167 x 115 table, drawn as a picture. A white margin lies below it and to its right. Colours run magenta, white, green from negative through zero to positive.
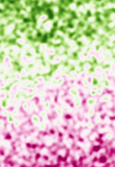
Values rise toward the top. The field is mottled with small blotches. No regular stripes run through it.
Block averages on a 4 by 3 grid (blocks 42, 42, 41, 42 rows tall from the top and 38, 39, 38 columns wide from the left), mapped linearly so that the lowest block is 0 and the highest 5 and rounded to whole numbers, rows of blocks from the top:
554 | 333 | 211 | 000
